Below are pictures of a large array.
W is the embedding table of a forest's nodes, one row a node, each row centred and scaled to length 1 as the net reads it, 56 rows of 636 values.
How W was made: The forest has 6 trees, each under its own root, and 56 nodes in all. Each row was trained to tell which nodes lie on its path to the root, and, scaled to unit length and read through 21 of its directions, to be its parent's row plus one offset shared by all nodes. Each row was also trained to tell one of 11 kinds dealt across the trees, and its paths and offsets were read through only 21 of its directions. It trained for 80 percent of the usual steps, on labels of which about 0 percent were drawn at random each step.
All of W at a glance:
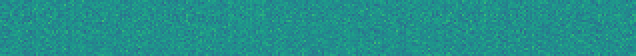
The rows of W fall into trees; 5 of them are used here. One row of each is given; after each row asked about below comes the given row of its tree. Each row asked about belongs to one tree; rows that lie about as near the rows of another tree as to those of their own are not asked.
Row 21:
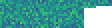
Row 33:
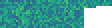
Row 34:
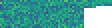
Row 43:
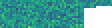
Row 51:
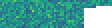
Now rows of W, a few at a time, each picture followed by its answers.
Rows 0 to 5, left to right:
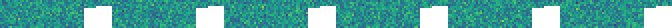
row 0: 21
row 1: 34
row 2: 34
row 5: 33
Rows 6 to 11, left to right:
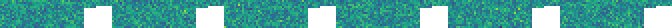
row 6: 34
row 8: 33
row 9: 51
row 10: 21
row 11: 34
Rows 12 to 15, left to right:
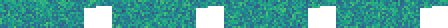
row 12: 21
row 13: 43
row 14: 21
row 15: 21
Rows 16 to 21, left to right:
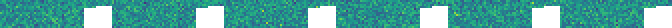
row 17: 21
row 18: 21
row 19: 34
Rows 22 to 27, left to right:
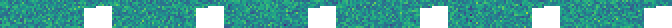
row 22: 34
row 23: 33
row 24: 21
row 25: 33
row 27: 33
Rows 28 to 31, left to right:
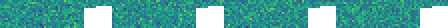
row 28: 34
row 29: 51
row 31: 33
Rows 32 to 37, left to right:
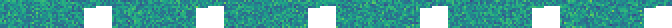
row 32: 21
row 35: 43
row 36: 43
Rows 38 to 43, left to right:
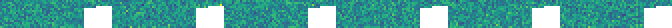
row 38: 33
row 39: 51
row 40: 34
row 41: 34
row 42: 51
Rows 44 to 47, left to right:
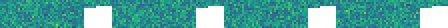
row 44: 21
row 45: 33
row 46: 33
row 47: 34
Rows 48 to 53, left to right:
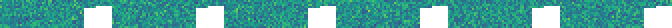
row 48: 51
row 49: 21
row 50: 34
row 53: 34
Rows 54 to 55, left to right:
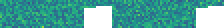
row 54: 43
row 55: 21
